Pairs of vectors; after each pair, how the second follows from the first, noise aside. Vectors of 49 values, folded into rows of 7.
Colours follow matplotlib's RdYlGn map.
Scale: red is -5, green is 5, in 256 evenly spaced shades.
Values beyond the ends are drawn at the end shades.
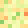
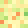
negated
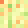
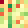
scaled up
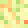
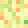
negated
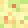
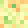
negated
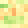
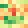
scaled up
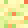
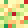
scaled up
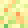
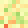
negated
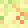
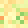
negated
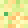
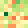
scaled up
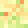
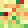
scaled up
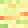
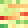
scaled up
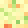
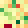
scaled up
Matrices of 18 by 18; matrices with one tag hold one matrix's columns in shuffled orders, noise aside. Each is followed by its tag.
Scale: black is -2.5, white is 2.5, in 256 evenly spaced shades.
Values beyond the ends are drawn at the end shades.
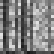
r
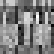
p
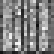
r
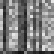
r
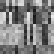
p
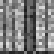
r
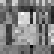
p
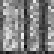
r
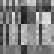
p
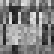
p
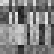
p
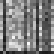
r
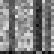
r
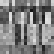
p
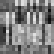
p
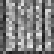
r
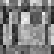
p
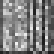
r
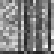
r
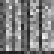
r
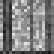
r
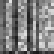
r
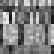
p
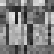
p
